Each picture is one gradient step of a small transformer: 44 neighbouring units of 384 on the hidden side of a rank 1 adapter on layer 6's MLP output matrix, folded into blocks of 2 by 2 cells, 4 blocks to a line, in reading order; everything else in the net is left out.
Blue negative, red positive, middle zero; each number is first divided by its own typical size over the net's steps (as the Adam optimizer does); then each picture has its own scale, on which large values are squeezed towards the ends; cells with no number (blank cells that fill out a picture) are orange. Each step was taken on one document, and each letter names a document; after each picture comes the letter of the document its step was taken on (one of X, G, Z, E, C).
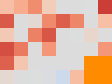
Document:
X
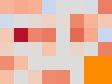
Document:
X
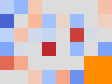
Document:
X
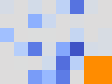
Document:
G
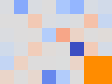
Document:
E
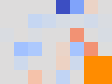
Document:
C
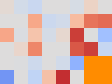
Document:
E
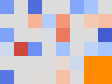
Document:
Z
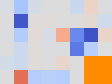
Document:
E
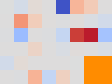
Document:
C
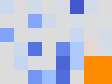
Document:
G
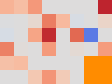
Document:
X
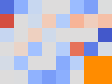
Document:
Z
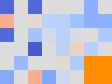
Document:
Z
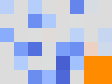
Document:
G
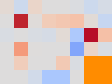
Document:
E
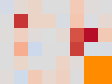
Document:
E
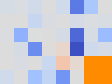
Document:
C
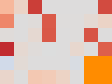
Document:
X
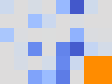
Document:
G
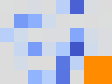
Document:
G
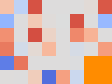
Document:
X
